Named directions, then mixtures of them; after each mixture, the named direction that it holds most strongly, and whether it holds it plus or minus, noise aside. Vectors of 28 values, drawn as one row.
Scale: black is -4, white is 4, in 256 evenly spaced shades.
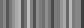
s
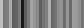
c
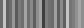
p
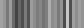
c, plus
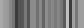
s, minus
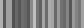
s, minus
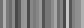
p, plus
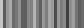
p, minus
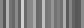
p, minus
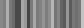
s, minus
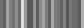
c, minus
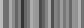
c, plus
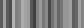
c, minus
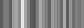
c, minus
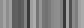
s, minus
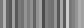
p, plus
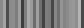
s, plus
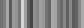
c, minus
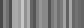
c, minus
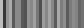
p, minus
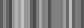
c, minus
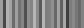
p, minus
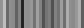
p, plus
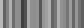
c, plus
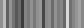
p, plus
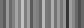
p, minus
